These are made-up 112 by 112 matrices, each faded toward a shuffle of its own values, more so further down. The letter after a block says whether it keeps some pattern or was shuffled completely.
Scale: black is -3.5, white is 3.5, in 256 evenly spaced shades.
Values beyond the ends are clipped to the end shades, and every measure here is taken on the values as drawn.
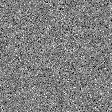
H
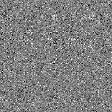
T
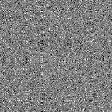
T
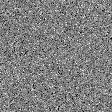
H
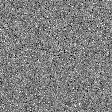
H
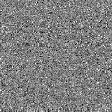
T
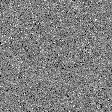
H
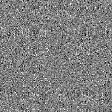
T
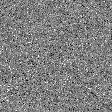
H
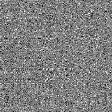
T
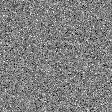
H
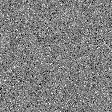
H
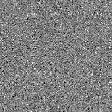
T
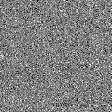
T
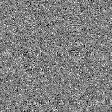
T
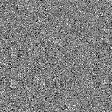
T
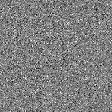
T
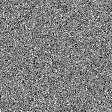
H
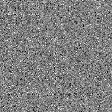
T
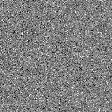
T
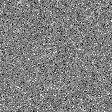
H
